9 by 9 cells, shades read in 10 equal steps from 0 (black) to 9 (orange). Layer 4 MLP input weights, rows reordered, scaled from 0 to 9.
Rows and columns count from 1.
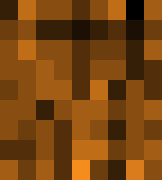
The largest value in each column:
6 7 6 6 9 7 7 8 6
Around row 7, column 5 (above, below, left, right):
6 7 3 5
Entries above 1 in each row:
8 7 9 9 9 9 9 9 9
